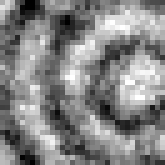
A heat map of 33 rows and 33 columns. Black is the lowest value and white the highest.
Rings: centred on the middle right. Average level on the scale: 50%. Grain: blotchy.
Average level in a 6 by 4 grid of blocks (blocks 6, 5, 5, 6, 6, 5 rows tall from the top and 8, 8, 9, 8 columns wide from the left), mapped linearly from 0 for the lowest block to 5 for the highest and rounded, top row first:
0034 | 2132 | 3325 | 3214 | 2121 | 0212
